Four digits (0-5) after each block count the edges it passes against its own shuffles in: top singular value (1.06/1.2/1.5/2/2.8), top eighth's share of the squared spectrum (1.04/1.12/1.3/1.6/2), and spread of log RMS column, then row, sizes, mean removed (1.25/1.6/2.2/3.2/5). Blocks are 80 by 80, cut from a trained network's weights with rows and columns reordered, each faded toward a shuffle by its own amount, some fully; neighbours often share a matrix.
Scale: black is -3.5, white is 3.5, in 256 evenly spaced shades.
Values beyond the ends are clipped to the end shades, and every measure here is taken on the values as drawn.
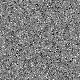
0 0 0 0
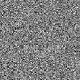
3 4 1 2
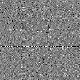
3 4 1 2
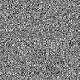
3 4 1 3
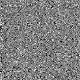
3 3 2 2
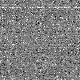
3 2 1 1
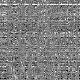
4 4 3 3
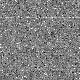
2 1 0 0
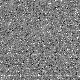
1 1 0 0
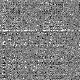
3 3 2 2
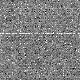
3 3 2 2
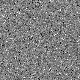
0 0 0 0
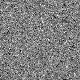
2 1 0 0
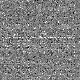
3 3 2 1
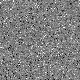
0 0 0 0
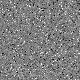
0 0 0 0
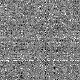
3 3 2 1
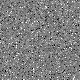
0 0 0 0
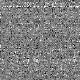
3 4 3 2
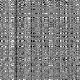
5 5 3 4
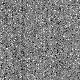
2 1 0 0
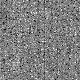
2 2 0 1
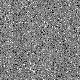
1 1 0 0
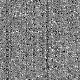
3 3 1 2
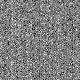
3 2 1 1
